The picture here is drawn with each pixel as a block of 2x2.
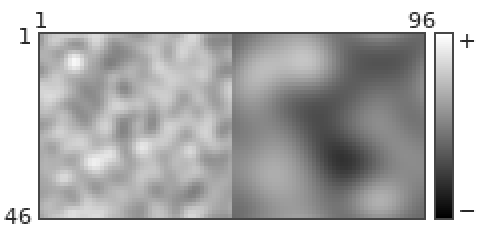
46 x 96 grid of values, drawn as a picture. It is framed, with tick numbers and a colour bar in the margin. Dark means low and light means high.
It is made of 1 by 2 panels. Panel 1,1: high, blotchy. Panel 1,2: middling, smooth, strong in contrast.
